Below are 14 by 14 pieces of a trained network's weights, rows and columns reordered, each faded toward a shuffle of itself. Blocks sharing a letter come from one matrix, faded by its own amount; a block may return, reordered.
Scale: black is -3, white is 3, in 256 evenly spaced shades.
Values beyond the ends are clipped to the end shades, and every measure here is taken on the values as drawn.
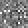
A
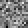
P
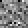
A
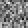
P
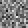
P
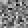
P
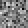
P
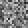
P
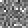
A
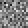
P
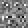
A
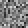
P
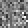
A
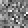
P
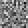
P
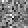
A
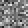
P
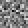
P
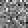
A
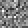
A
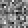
P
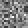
A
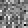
A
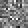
A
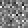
A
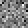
A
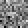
P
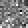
A
